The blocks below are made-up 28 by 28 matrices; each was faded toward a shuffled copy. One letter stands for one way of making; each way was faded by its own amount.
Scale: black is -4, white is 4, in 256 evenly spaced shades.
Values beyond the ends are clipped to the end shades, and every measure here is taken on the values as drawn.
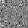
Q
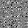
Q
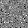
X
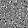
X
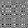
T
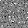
X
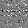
Q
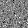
X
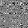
Q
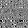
Q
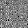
Q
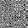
Q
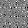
Q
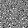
X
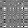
T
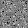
X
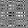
T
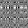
T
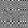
T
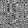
Q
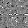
Q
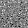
X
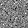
X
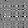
T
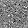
X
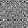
Q
